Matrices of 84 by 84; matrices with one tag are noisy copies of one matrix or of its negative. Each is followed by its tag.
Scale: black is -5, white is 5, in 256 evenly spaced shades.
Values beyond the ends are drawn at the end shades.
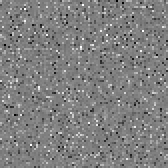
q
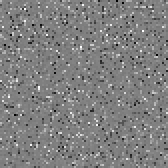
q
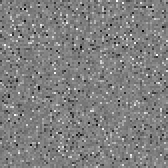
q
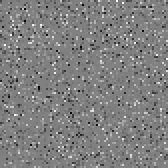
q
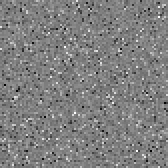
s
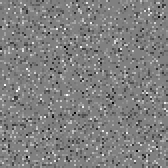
s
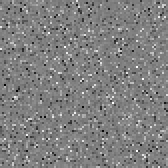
s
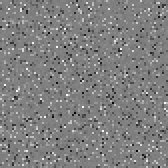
s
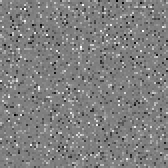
q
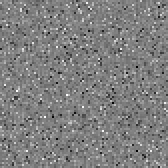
s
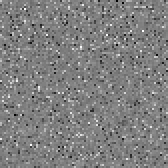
q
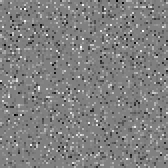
q
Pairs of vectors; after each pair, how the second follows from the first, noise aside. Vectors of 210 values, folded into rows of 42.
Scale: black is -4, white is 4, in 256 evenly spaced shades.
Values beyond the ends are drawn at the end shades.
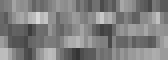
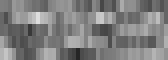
copied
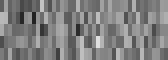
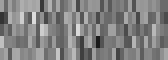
negated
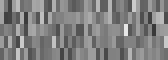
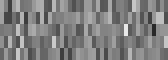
copied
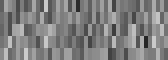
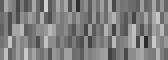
copied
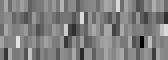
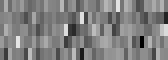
copied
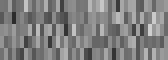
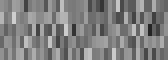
negated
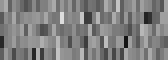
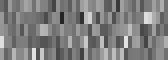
negated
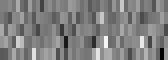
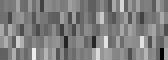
copied
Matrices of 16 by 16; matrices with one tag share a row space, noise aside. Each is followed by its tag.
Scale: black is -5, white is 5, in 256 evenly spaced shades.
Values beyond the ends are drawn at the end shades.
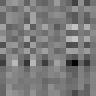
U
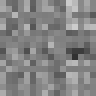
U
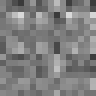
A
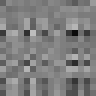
U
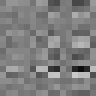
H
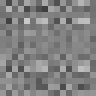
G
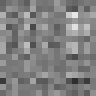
U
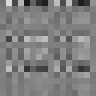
G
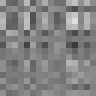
U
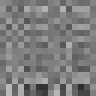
G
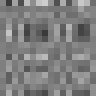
G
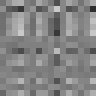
A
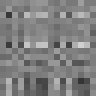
G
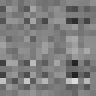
U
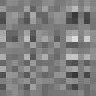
U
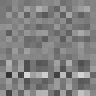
G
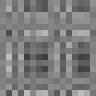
G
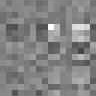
H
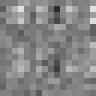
A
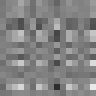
A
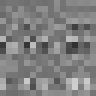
U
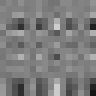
A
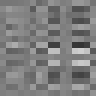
H
